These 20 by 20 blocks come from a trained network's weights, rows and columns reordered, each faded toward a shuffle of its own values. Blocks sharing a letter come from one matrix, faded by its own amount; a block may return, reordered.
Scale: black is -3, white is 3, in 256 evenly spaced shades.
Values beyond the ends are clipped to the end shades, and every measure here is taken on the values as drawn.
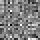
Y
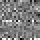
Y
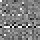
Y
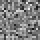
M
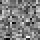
Y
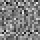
Y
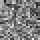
M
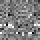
Y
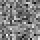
M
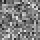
M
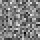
M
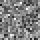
M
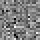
Y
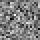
Y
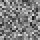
M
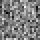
M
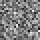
M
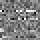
Y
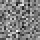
M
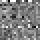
Y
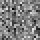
M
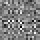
Y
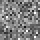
M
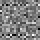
Y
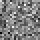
M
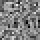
Y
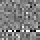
Y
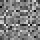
Y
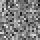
M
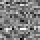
Y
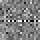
Y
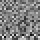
Y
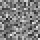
M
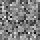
M
